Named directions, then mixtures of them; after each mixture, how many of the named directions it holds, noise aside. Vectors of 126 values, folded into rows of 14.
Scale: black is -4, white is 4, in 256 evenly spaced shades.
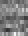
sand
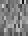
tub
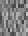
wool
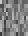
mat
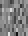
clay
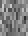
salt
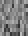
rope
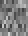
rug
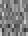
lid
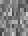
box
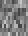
one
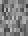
three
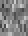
three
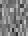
three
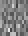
three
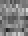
one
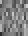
two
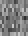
three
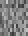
one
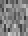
three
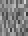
one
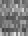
two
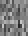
three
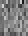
two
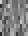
two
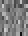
three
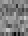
one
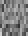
two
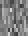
two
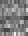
one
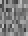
three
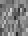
three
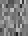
two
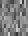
three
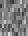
three
